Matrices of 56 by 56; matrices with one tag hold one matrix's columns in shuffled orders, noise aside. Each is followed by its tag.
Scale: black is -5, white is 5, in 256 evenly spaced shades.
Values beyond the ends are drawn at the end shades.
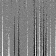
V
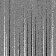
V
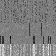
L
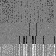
L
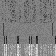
L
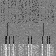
L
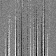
V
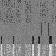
L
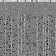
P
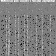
P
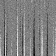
V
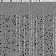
P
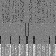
L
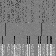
L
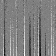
V
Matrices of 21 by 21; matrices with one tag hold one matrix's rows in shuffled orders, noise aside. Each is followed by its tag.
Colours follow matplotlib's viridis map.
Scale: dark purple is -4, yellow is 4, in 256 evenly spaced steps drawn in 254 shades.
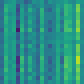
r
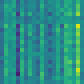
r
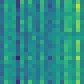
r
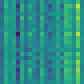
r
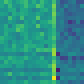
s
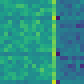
s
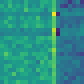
s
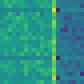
s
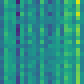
r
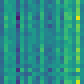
r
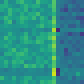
s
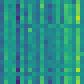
r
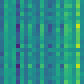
r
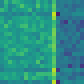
s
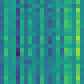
r
